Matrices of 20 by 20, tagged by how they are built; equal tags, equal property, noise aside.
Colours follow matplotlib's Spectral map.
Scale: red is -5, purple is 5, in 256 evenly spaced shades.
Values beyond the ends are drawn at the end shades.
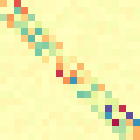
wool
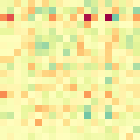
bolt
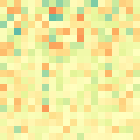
bolt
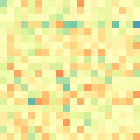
bolt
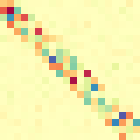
wool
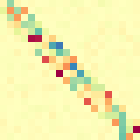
wool
